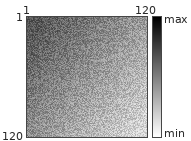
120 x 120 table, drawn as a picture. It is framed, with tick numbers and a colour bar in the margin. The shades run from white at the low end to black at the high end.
Ninth with the lowest average: bottom right. Ninth with the highest average: top left. Slope: up to the top left. Mirror symmetry: none. Average level on the scale: 40%. Grain: fine.
